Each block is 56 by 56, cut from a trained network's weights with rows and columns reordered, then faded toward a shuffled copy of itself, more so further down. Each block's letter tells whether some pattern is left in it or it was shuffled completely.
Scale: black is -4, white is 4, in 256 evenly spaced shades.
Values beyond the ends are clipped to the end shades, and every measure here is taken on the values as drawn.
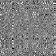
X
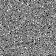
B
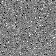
B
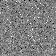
B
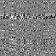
X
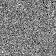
B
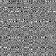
X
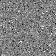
B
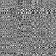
X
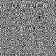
X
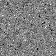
B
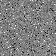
B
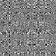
X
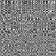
X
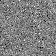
B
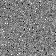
B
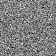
B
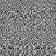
X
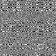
X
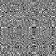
X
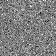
B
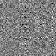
X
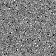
B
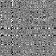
X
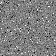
B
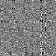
X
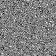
B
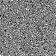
B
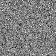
B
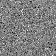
B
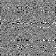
X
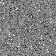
B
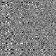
X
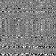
X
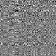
X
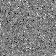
B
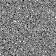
B
